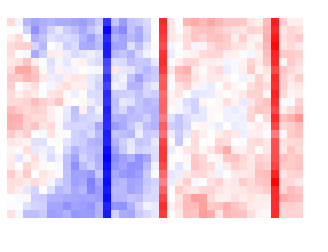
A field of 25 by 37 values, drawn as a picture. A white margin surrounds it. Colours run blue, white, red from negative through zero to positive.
Grain: streaks running down. Histogram: heavy tails on both sides. Odd lines: columns 13, 20 and 34.
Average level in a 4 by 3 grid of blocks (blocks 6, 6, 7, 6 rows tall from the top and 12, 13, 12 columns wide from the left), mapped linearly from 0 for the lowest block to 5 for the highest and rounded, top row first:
125 | 314 | 214 | 015
